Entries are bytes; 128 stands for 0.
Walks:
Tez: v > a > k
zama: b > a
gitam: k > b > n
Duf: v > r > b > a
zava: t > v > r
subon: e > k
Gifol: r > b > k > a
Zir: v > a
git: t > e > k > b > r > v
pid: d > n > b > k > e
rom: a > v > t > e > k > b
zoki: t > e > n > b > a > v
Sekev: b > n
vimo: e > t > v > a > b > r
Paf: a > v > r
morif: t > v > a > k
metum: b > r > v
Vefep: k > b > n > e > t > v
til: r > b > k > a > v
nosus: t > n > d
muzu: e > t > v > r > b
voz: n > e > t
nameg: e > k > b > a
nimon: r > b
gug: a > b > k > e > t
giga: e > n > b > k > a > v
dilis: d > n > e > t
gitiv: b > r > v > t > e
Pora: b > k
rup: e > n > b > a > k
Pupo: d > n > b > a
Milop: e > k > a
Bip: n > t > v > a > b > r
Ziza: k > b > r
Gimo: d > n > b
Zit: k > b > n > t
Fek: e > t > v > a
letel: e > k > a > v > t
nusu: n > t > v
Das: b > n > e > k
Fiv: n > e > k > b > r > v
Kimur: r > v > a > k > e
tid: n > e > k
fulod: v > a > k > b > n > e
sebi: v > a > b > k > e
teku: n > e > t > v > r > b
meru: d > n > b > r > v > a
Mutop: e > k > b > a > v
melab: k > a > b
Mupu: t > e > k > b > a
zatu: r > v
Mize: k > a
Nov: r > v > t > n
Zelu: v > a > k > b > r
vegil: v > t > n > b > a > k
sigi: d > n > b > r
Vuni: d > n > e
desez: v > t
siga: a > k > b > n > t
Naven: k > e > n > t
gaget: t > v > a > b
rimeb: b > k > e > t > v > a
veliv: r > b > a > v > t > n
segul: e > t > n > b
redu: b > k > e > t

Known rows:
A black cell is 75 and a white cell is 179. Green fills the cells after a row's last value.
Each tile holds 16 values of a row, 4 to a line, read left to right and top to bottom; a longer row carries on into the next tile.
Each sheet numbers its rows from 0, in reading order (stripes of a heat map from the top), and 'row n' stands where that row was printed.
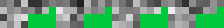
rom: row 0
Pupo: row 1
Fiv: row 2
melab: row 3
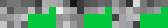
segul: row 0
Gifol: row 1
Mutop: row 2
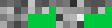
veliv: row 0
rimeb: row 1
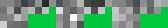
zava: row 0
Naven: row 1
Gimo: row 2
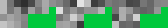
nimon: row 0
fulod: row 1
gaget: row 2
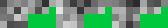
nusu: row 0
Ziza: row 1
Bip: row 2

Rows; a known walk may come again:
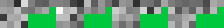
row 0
Mutop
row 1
Pupo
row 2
nosus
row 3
segul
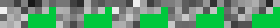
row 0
Mupu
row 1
Bip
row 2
fulod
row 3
zava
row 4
nusu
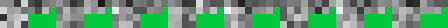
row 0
rom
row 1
Paf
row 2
melab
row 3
meru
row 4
Gifol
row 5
desez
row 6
Ziza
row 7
Duf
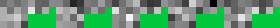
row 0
Vuni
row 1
zama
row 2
Naven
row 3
Tez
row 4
voz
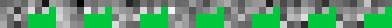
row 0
Nov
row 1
sigi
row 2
vimo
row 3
gitam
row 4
zatu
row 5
Fek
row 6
zoki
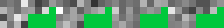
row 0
Vefep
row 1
rup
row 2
Sekev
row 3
Zit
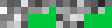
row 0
Das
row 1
letel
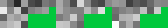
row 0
nameg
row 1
Fiv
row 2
muzu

